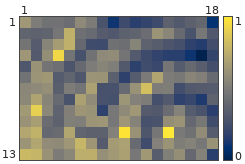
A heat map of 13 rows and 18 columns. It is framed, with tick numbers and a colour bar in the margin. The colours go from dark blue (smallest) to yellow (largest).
Rings spread out from the bottom right. No row or column stands out. Neither half mirrors the other. Values rise toward the bottom left.
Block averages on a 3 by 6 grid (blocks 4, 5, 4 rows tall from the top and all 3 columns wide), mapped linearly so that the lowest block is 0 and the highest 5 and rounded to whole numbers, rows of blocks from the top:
342110 / 423321 / 544442
